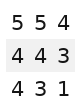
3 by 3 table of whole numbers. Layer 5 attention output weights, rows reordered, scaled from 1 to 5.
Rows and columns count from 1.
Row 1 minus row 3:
1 2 3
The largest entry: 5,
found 2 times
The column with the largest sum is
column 1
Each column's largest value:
5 5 4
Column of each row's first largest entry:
1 1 1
